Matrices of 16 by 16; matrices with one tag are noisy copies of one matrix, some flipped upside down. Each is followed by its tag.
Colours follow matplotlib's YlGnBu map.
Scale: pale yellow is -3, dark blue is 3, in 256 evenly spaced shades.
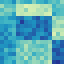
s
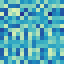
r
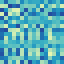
r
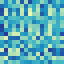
r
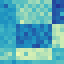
s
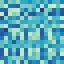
r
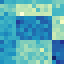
s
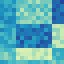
s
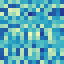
r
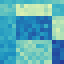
s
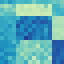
s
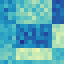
s
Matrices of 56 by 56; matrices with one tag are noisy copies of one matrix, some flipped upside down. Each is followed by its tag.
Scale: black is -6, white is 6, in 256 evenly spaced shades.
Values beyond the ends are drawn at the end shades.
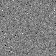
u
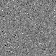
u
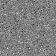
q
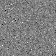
u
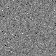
u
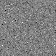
u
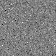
u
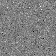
q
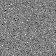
u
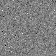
u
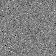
u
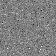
q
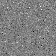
q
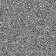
q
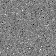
q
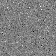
q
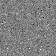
q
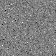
u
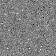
q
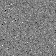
u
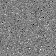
q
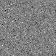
u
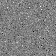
q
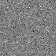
q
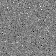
q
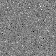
q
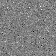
q
